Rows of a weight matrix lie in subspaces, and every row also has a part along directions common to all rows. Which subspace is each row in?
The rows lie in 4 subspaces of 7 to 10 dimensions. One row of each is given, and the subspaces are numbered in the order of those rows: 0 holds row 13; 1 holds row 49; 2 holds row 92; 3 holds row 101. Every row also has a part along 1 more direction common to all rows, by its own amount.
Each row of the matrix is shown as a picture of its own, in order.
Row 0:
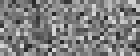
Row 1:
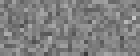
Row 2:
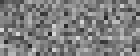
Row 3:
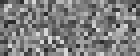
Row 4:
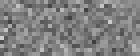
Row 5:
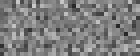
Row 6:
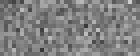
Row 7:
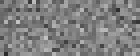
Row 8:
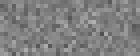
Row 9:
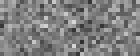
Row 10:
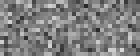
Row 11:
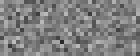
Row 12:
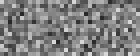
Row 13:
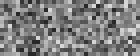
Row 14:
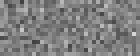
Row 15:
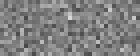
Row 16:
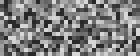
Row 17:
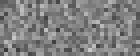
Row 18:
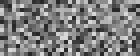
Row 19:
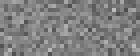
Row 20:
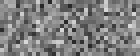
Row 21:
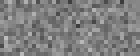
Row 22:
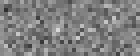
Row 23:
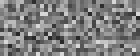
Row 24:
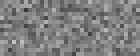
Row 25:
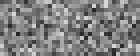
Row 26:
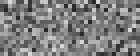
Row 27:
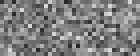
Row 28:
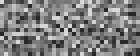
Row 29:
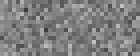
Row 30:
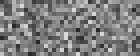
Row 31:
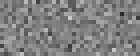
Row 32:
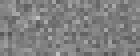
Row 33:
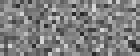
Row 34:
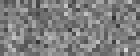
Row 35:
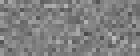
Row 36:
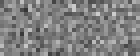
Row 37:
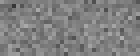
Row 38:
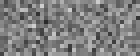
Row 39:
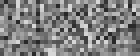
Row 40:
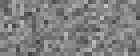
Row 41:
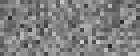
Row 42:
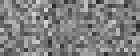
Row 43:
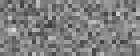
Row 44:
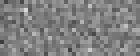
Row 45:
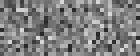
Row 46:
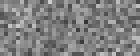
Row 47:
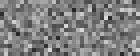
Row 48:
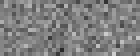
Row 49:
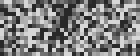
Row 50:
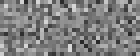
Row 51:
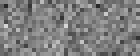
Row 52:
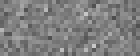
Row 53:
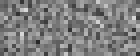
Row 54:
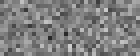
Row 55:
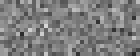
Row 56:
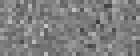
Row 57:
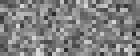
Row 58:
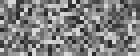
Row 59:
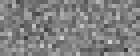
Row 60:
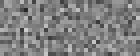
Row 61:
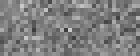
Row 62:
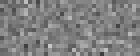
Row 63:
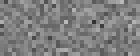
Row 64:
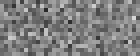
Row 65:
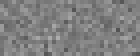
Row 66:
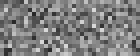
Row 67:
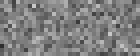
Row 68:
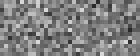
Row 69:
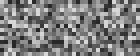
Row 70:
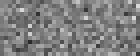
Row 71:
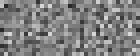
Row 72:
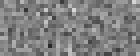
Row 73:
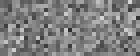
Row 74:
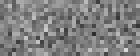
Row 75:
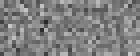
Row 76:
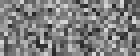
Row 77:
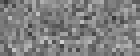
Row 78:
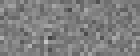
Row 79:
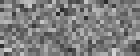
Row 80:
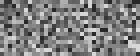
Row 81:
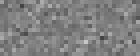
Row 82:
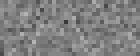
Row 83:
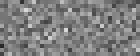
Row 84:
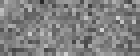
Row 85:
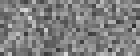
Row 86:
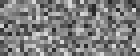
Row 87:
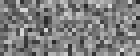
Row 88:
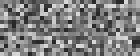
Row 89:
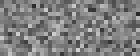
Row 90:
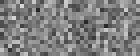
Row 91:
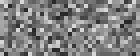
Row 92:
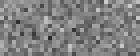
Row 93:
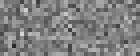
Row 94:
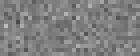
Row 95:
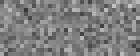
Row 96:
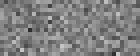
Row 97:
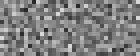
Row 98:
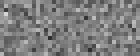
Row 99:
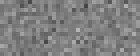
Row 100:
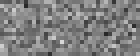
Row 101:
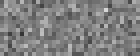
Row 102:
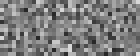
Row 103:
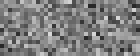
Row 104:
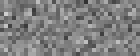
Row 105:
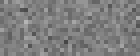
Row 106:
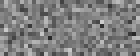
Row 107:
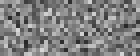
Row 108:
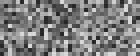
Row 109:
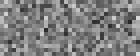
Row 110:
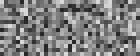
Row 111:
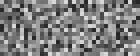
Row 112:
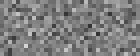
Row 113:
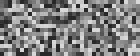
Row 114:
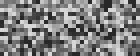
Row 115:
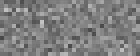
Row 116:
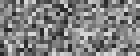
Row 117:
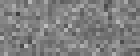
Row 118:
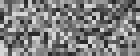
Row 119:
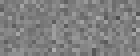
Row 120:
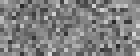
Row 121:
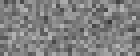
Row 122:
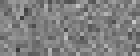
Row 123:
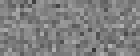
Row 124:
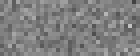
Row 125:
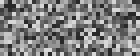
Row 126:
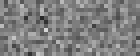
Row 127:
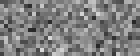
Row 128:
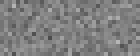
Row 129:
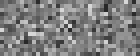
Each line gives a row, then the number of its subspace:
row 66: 3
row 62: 2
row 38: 2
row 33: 3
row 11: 3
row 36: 0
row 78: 2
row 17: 0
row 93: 2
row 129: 2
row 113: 1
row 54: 2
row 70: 3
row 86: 3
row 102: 1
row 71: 3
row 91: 2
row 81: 3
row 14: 2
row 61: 0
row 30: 0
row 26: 1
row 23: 3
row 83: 3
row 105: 0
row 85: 1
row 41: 2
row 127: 1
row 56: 2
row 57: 0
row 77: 3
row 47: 3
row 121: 0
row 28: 2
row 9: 2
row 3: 3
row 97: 1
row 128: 0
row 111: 0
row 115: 3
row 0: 3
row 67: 0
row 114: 2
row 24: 2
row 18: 0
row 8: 2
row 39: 2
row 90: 2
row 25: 1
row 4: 1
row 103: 3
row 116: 1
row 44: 3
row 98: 1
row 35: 2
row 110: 2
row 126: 0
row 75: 1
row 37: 2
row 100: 1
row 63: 0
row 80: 3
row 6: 3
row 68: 0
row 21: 1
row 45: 2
